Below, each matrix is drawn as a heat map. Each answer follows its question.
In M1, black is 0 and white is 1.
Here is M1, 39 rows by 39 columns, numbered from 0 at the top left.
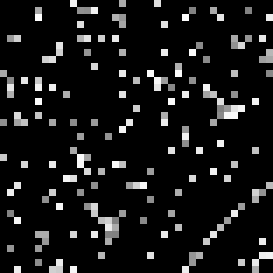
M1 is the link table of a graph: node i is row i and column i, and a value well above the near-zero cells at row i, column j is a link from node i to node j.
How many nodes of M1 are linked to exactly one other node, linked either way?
0
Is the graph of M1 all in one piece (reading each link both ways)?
no
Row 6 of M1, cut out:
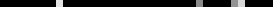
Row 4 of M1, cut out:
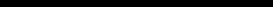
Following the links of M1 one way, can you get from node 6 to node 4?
no
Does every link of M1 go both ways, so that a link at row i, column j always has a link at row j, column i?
yes
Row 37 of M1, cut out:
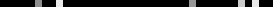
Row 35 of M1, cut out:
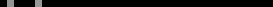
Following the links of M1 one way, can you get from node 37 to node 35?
yes
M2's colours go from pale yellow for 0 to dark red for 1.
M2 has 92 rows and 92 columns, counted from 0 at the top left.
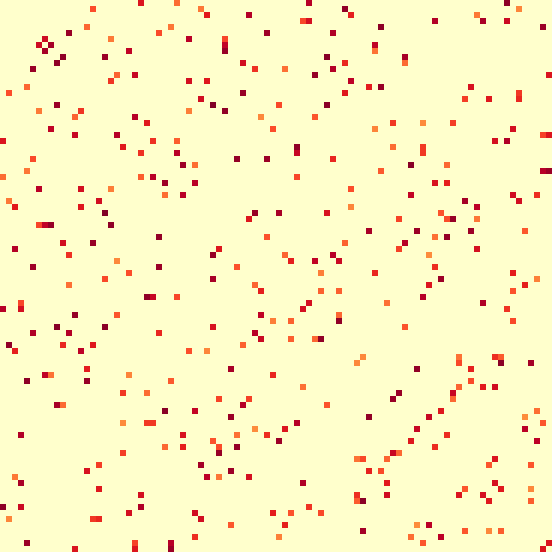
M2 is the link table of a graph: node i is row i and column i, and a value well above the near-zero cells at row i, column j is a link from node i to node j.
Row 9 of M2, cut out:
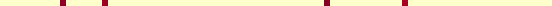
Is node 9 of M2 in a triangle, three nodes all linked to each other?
yes
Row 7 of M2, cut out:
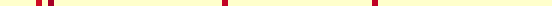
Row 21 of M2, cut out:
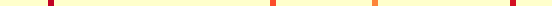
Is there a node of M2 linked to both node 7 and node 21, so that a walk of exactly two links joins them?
yes
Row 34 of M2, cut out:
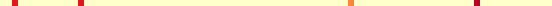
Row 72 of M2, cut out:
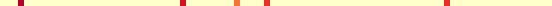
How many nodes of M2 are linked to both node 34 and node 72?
0
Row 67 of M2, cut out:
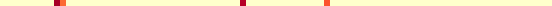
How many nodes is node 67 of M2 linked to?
4
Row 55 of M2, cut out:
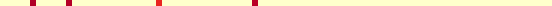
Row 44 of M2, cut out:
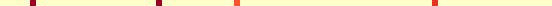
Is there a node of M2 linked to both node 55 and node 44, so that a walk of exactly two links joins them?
yes
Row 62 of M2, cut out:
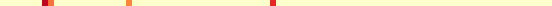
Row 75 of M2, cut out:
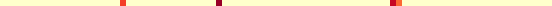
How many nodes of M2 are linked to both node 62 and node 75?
0
